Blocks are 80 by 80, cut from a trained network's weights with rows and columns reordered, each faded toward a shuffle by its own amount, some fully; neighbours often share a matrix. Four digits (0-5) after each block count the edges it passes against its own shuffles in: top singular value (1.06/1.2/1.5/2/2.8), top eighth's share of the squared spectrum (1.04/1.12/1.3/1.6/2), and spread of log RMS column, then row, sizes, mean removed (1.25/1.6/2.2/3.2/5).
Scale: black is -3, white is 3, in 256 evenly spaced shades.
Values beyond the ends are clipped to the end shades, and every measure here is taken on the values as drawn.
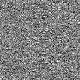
3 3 1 0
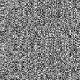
4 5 2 1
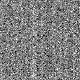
2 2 0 1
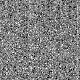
2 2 0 1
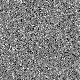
0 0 0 0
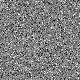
0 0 0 0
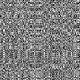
4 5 3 2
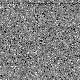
1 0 0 0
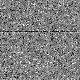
2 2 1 1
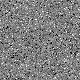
0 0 0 0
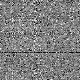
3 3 2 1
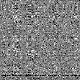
3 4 3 2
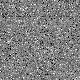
0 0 0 0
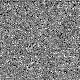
0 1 0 0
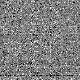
2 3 2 1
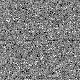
1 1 0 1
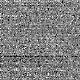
3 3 2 2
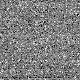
2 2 2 0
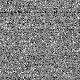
2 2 1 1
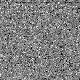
1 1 0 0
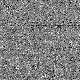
1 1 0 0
